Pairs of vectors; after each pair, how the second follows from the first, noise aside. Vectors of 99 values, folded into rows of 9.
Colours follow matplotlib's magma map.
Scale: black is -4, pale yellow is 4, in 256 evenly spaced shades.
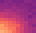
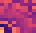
sign-scrambled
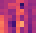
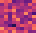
shuffled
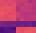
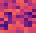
shuffled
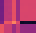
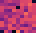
shuffled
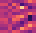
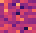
shuffled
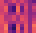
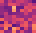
sign-scrambled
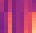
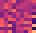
sign-scrambled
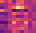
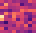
shuffled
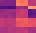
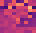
sign-scrambled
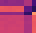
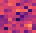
shuffled
